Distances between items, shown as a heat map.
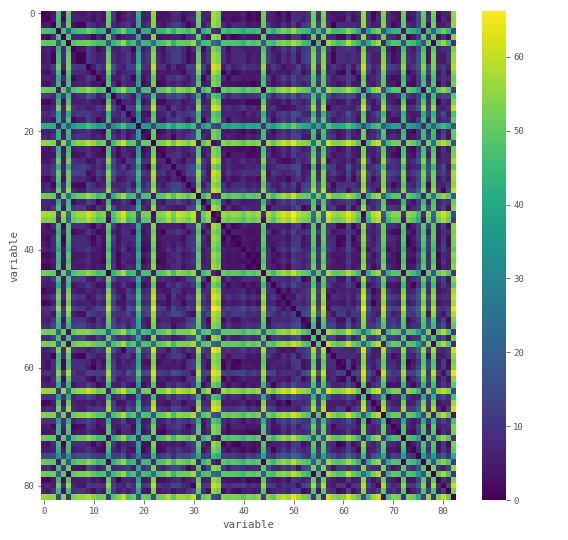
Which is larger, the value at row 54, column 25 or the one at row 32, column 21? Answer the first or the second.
the first
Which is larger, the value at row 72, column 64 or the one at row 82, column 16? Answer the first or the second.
the second
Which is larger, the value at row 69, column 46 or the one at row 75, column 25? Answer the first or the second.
the second
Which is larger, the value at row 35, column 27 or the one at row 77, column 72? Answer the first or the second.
the first
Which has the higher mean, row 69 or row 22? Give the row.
22
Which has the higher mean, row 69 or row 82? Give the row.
82
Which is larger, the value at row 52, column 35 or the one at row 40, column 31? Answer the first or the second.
the first
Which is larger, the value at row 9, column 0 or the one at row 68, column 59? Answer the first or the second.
the second
